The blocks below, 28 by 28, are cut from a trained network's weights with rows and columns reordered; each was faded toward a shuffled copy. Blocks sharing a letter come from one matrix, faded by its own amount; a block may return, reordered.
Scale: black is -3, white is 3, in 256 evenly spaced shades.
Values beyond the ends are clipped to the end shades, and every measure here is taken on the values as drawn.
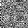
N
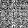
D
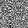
N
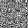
N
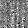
D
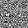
N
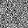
N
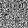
N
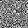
N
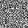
N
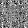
D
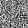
D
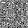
D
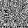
N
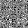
D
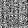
D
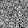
N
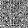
D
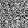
N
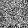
D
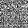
D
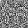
N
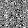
D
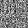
D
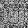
N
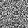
N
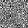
N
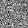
N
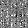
D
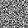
N
